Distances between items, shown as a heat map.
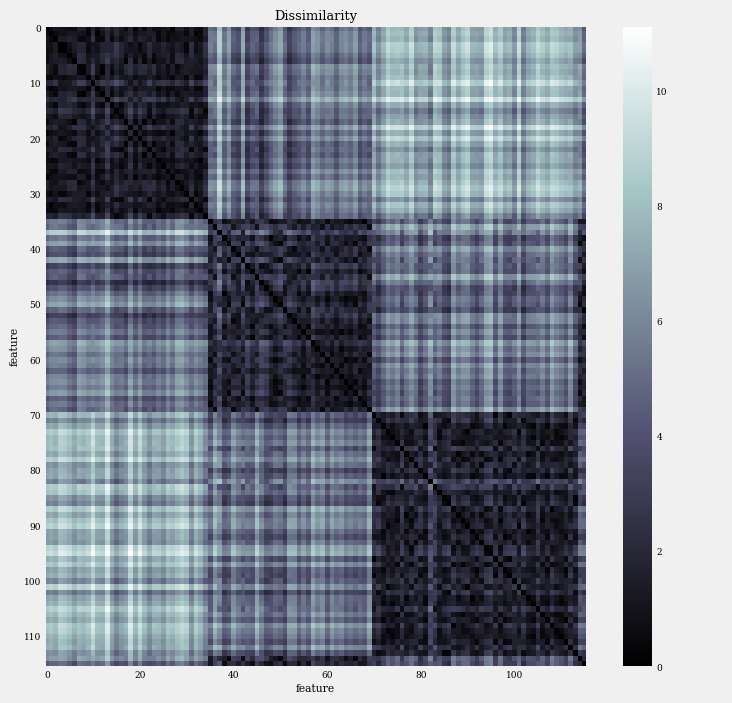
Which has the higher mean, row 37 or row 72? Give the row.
37
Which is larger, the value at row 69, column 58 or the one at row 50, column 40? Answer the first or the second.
the second
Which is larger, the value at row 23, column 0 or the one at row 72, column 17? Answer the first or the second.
the second
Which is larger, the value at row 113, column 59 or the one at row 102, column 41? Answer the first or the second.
the first
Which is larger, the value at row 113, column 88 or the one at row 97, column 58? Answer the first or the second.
the second
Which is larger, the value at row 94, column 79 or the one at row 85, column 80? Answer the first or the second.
the first
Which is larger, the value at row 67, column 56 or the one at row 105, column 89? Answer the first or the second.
the second
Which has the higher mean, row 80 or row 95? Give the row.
95
